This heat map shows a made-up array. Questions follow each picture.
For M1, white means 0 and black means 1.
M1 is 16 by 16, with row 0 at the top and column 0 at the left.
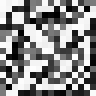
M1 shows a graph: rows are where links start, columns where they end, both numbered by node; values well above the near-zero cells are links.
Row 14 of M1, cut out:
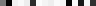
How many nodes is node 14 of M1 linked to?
6
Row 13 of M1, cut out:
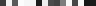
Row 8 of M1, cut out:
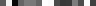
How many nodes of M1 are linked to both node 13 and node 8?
7
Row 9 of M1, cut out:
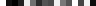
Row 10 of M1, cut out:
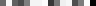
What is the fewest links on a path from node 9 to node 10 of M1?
1
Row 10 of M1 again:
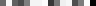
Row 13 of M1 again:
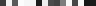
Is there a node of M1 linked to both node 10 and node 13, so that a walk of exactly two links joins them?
yes
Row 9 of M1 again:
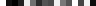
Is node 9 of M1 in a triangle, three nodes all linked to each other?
yes
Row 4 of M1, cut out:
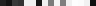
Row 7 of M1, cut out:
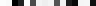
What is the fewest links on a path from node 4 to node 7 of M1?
2
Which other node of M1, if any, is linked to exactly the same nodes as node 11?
node 5
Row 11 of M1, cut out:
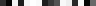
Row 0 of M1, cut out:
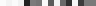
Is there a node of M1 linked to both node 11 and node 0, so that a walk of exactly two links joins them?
yes
